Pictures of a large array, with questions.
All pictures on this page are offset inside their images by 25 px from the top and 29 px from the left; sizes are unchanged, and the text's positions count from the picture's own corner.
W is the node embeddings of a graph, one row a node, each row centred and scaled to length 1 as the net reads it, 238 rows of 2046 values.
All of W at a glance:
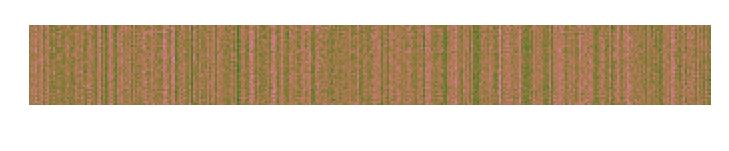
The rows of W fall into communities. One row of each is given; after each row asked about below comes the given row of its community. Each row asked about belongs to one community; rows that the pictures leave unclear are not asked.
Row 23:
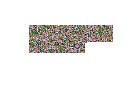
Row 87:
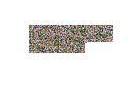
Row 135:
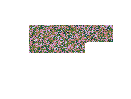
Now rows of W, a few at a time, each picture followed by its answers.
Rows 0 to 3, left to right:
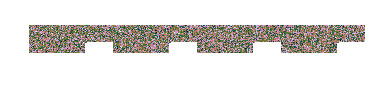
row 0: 87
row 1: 135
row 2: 23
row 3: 87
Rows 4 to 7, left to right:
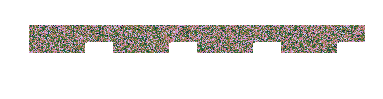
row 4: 87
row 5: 135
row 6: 23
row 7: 87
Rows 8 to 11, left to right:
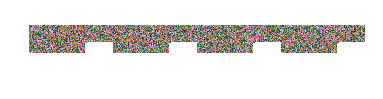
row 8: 87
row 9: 23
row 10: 135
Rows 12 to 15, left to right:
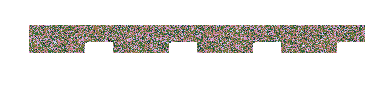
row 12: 135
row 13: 23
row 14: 23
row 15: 135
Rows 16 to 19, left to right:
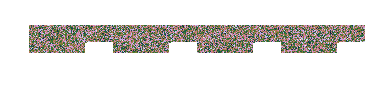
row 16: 135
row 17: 23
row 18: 23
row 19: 87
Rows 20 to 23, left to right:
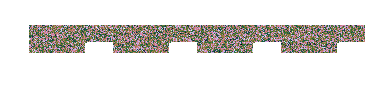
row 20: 87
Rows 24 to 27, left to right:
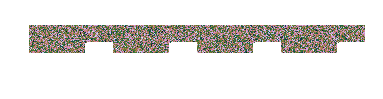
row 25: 135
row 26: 87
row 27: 135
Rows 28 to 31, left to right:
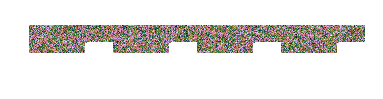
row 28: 135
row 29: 135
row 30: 87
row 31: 23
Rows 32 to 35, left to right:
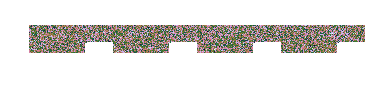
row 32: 23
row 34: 87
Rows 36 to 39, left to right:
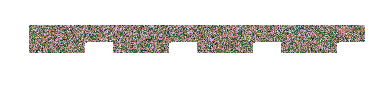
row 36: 135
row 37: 87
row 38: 23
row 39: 23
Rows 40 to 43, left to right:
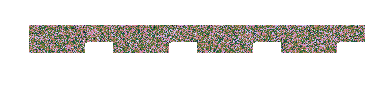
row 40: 135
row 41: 135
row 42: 135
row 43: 135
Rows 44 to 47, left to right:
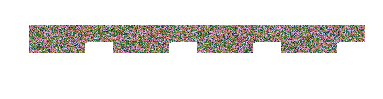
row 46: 87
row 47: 87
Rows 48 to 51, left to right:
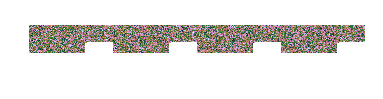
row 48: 135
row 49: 87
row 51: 87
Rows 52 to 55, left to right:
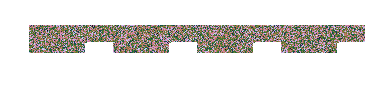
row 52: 23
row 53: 135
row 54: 135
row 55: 87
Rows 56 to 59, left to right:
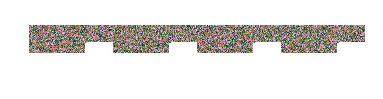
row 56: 87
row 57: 23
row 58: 135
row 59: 135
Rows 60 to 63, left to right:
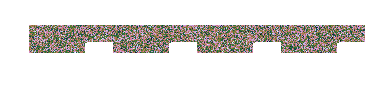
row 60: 87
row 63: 87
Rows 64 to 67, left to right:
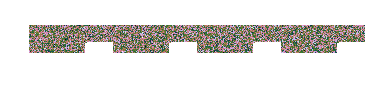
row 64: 87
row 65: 87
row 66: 87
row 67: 135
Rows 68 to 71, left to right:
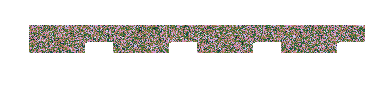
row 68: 23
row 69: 135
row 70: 135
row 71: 135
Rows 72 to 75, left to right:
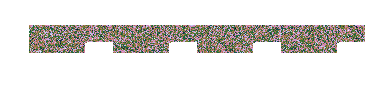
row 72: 87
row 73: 87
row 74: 135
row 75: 135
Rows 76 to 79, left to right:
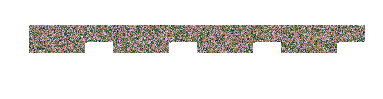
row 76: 135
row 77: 135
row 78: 135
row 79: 23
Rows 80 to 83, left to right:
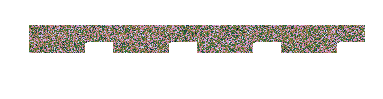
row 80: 23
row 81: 23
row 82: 135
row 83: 135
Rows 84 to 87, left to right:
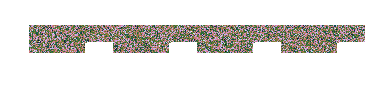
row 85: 23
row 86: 87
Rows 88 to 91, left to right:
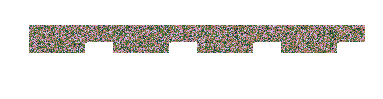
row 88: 23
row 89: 87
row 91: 23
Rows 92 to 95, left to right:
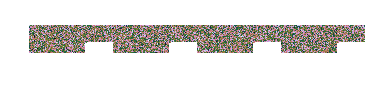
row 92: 135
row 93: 23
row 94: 87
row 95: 87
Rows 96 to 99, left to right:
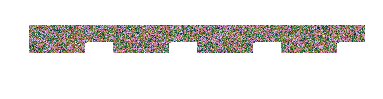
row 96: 135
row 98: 23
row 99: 135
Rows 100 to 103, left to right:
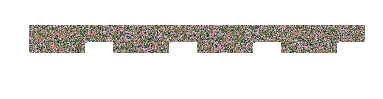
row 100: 87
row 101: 87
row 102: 135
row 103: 23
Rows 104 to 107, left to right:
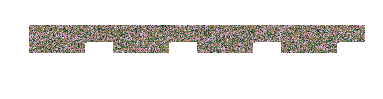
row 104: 23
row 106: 87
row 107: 23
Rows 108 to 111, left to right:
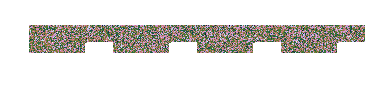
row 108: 23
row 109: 135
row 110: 23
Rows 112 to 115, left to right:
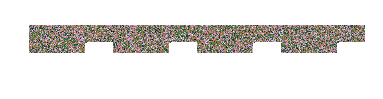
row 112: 135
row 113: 135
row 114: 87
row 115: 23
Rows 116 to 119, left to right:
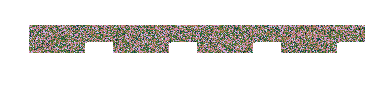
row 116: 87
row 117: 135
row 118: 135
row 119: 23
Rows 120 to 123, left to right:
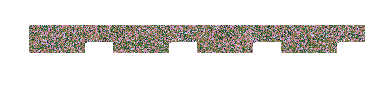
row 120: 23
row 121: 87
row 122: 135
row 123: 87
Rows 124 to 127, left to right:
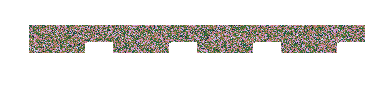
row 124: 87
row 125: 135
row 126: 87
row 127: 135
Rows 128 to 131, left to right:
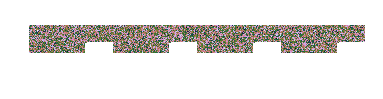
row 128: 23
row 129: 23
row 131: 87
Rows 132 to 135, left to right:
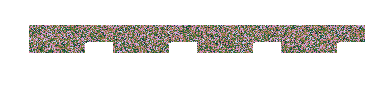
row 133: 23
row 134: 87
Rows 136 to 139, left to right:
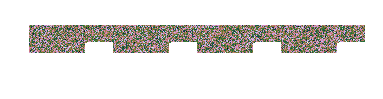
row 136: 135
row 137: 135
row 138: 135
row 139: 135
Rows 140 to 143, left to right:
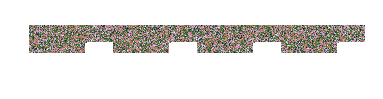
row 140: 87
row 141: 135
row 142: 135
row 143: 87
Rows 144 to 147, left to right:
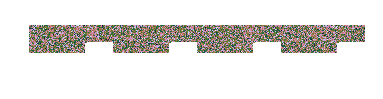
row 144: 23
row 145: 135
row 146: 135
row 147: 23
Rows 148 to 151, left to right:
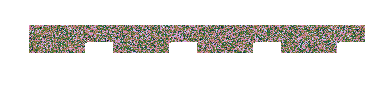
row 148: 23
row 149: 87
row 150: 23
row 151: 135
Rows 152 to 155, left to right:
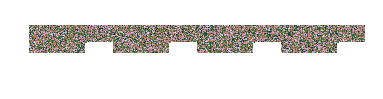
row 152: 87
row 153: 23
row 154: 87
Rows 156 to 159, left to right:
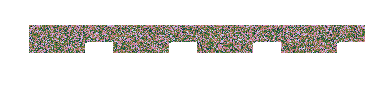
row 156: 23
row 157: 23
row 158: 135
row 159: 87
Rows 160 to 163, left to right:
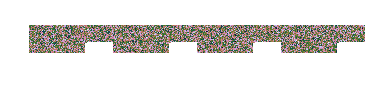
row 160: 135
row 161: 87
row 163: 23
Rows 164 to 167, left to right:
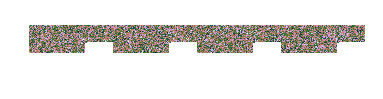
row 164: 135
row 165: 23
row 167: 135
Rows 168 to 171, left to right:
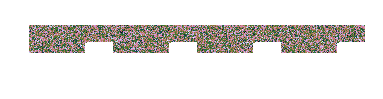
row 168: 87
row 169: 87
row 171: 135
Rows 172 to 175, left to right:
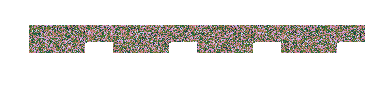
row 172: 135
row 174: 23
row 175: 135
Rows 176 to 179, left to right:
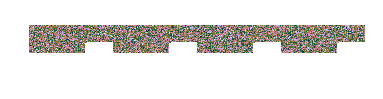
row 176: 23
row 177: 135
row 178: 87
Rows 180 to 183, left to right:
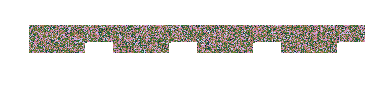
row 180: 23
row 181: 87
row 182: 23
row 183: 23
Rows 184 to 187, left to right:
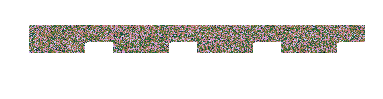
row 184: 135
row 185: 87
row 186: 23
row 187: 23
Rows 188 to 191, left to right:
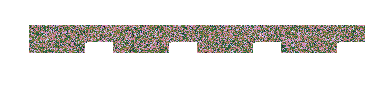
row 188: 87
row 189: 87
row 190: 23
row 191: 23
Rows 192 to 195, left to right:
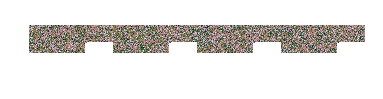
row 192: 87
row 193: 135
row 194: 135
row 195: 135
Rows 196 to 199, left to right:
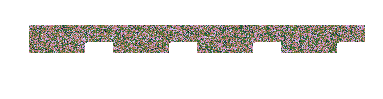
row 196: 135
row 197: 23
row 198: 87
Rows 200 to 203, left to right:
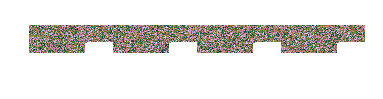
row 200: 135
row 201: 87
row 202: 87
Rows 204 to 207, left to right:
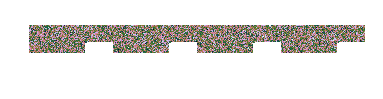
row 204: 23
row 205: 135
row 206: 23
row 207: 135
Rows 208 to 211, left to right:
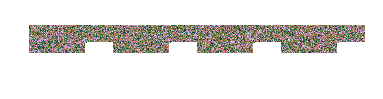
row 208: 87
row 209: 135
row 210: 135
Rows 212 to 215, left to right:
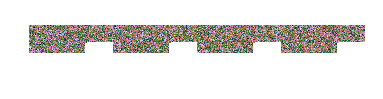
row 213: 23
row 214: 87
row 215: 87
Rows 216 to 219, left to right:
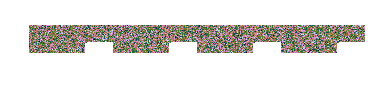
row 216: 135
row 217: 135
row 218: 87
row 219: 135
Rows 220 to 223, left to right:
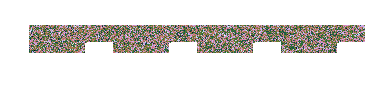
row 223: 87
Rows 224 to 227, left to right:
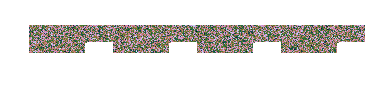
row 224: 87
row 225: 23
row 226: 87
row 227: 135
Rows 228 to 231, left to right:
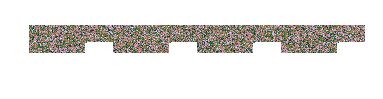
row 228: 87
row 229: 135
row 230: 135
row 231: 87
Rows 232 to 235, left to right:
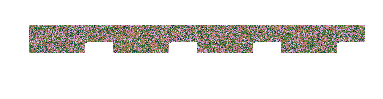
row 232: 23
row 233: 135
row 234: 87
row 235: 23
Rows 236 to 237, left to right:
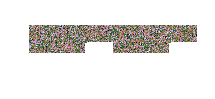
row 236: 87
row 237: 23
